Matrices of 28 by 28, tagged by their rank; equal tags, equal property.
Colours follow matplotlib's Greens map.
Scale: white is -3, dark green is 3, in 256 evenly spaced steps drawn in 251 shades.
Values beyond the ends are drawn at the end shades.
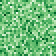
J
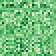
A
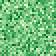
J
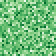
J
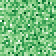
J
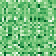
A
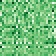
A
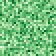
J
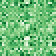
A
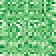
A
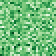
A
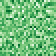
A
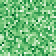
J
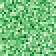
J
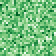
J
